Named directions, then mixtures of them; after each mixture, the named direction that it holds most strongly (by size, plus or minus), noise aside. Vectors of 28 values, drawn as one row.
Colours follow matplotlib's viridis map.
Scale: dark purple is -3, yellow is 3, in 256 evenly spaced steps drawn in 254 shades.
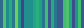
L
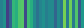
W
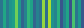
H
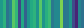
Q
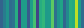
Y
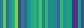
Q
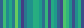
L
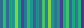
H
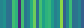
Q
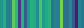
Q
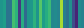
Q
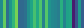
Q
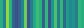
W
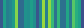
H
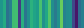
Q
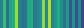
H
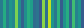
H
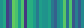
W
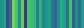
W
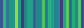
H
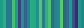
Q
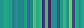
H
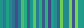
H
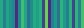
H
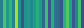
L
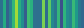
H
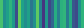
Y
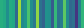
Y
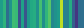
Q
